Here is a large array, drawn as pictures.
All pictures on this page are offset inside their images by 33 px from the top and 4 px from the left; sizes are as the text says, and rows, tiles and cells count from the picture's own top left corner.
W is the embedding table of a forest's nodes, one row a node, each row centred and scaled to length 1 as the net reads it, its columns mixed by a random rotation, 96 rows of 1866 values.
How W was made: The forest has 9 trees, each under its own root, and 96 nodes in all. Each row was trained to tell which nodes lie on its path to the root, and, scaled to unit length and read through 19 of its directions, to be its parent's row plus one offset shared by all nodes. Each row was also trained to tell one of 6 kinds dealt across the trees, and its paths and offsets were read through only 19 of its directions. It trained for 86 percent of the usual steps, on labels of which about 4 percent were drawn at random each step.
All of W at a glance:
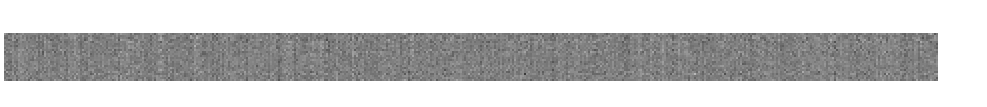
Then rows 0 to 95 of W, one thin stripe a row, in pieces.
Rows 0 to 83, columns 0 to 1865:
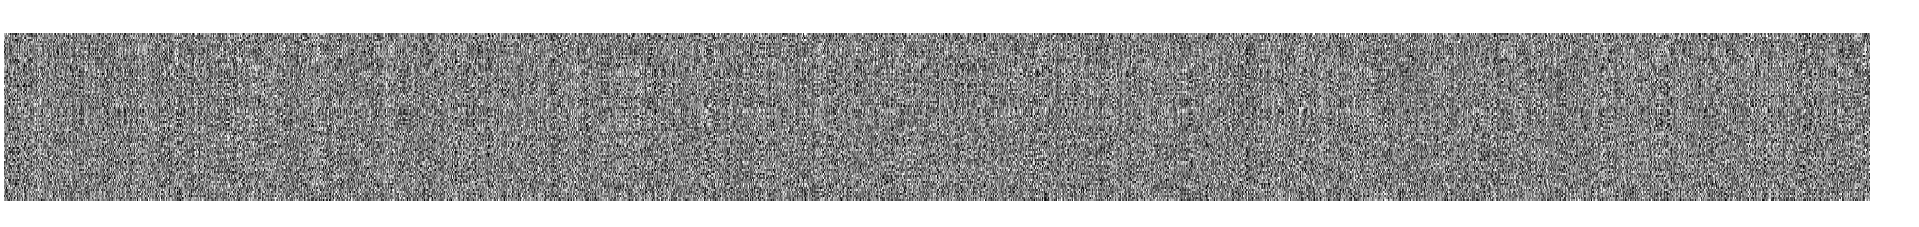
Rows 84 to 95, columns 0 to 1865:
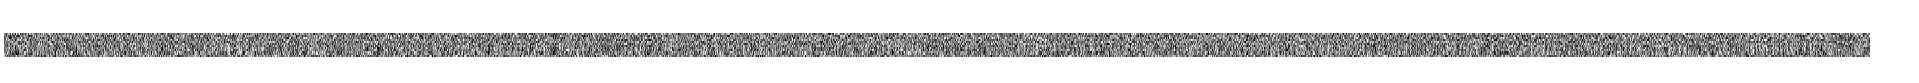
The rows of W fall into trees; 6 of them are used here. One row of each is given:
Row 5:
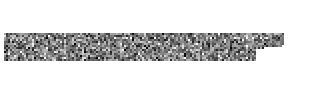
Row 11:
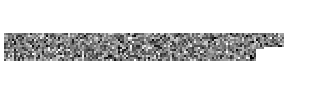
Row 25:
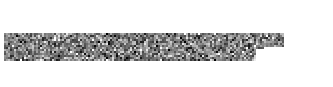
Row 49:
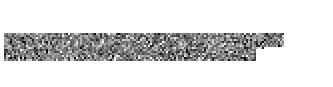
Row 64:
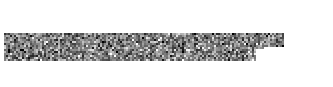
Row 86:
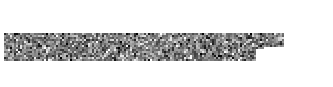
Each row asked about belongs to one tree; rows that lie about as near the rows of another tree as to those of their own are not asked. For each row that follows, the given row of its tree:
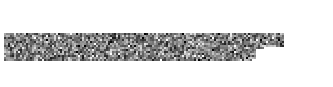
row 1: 64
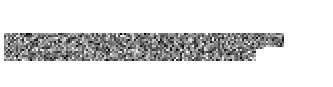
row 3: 64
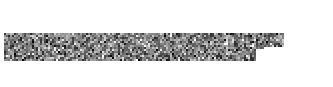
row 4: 49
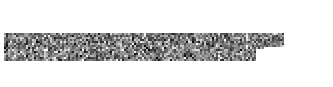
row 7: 5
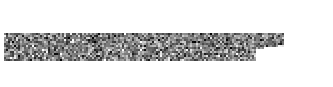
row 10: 86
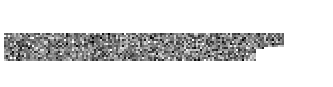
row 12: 64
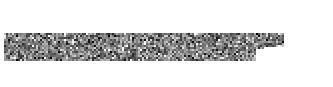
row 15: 25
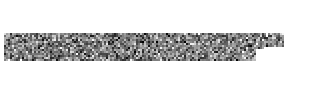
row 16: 25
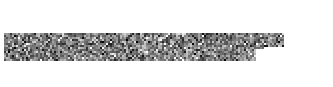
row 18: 25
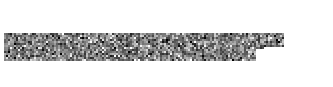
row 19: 11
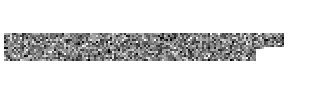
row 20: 5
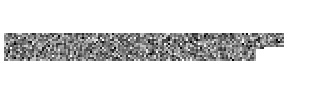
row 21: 11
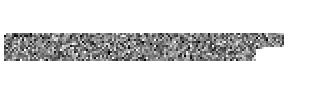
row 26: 25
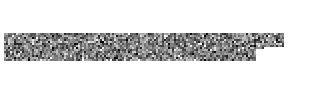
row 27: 5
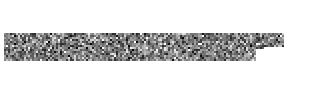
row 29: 25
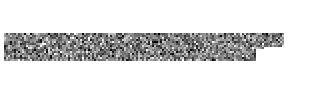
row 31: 11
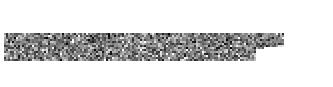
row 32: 86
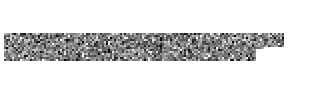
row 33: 5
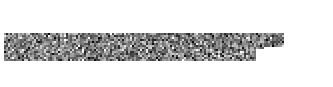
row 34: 11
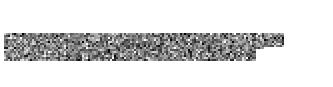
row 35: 5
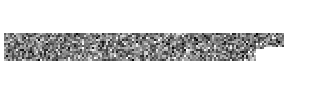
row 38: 64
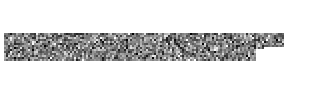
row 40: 5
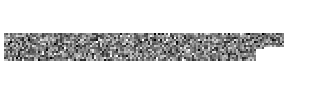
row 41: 64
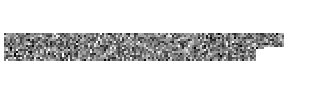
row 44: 64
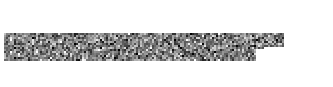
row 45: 5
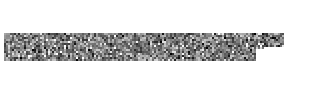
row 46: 5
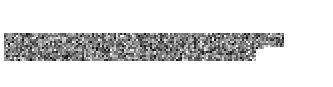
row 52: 64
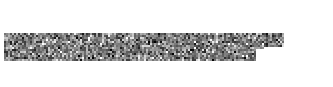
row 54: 11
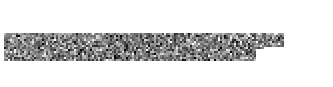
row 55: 5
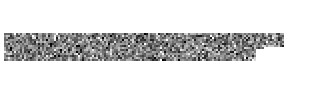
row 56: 64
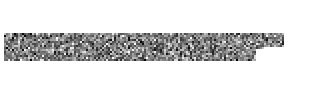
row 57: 25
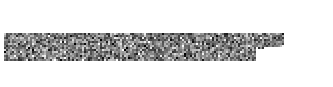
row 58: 5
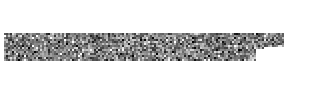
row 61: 64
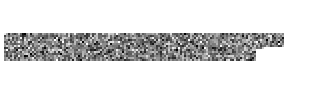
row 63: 11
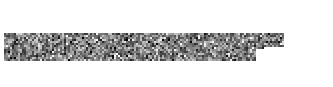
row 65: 49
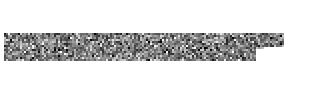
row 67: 86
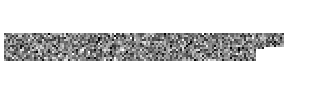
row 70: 49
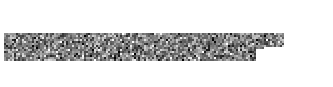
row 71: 5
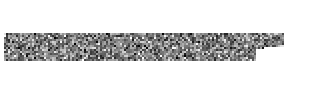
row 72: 5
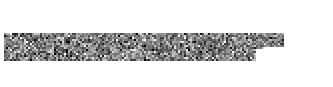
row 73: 86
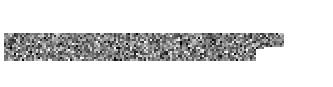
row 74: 25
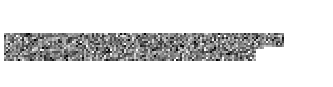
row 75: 64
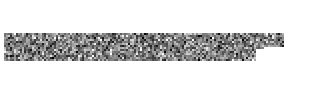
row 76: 64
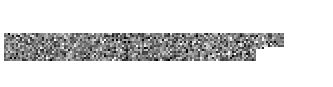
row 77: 49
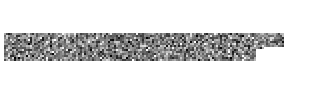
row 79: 11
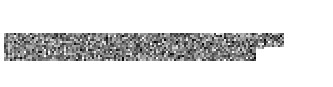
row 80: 5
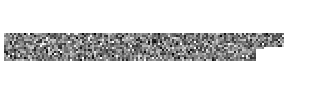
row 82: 11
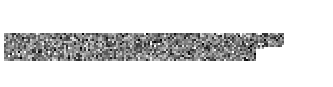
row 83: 5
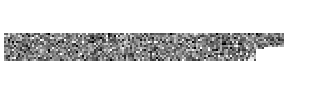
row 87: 64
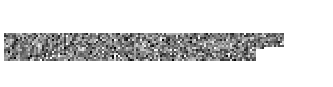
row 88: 49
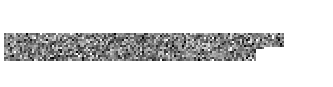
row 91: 64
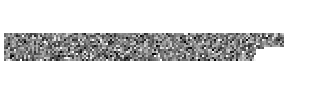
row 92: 25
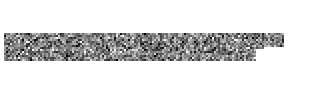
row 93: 64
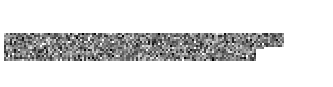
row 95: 11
